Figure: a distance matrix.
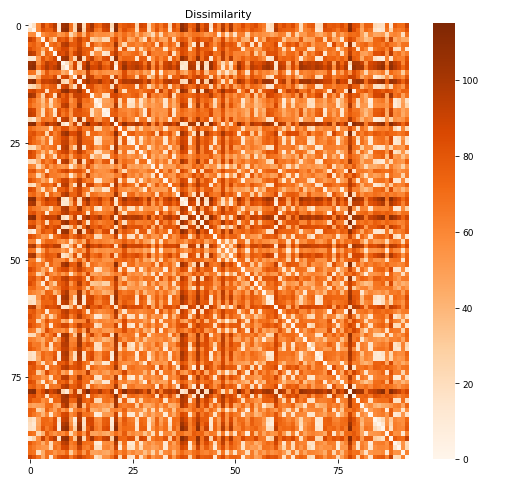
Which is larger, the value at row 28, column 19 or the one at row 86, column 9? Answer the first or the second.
the second
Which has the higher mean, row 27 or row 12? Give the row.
12
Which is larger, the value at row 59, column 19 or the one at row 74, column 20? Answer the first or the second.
the first
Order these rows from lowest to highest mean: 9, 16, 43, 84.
16, 84, 43, 9
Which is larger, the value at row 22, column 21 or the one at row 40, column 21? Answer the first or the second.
the second
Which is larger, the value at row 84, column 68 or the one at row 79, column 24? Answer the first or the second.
the second
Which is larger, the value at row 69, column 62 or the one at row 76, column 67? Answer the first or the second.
the second
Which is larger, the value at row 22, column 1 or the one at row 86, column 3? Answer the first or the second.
the second
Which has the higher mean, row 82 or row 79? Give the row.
79
